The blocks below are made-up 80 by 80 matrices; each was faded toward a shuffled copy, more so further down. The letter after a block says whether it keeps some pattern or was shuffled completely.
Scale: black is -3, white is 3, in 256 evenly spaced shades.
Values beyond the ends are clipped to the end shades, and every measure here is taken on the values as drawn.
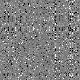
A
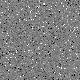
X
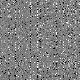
A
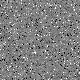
X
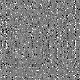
A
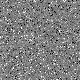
X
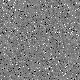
X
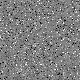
X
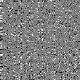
A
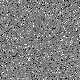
X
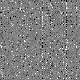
A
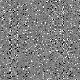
A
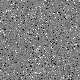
X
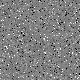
X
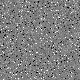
X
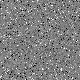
X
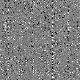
A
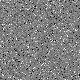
X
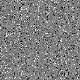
A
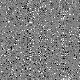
A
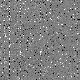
A
